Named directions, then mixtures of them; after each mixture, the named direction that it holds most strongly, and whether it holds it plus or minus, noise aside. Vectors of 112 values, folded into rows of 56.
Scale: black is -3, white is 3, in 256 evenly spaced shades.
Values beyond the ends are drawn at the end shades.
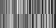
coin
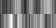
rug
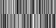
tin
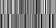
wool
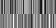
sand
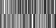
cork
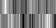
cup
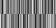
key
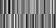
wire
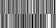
cork, minus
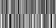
wool, minus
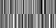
sand, plus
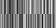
coin, minus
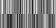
key, minus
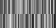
coin, plus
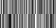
key, minus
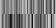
cork, minus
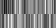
rug, plus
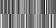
wool, minus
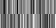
tin, plus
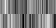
cup, plus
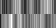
rug, plus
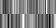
cup, minus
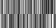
key, plus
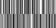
sand, minus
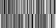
cork, minus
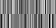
wool, plus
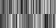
rug, plus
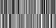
wool, minus
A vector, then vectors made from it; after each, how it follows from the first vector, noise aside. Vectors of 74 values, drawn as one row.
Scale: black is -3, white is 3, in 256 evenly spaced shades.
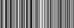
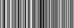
negated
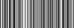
wrapped around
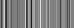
partly zeroed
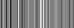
partly zeroed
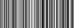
reversed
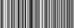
sign-scrambled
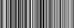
sign-scrambled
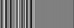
partly zeroed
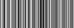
negated
